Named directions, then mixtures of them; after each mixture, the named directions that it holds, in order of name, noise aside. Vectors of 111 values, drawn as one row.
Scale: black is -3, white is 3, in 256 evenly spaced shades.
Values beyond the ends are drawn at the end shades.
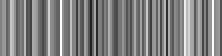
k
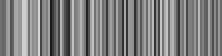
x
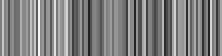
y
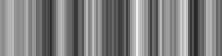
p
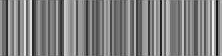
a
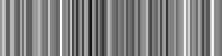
k, y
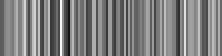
k, x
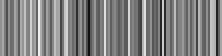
a, y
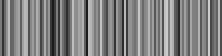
x, y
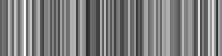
a, k, x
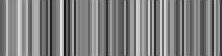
a, p, x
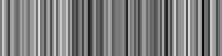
k, y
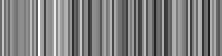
y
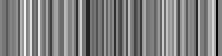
a, x, y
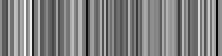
a, x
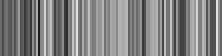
a, p, y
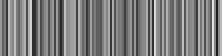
a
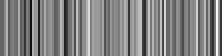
a, y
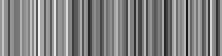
y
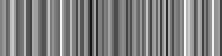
k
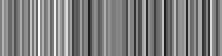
y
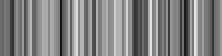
k, p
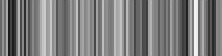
a, k, p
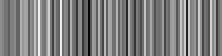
k, x, y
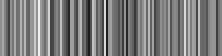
k, x, y
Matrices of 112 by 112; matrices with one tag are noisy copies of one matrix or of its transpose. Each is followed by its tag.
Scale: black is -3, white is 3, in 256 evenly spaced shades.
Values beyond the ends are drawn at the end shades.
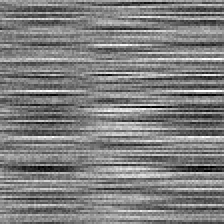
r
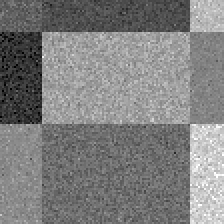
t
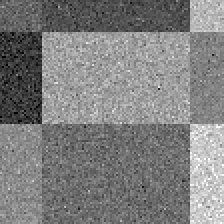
t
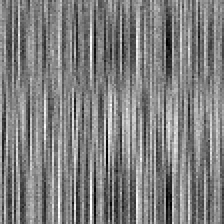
r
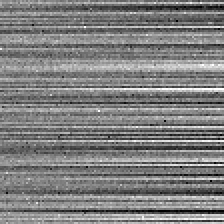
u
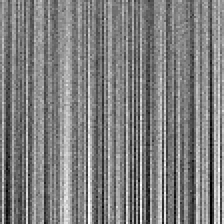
u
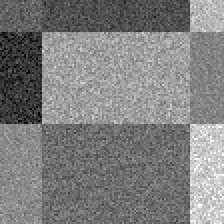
t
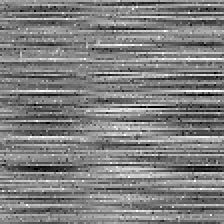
r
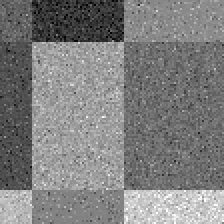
t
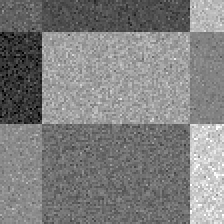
t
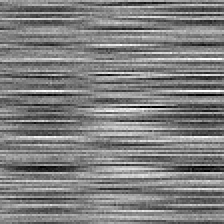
r
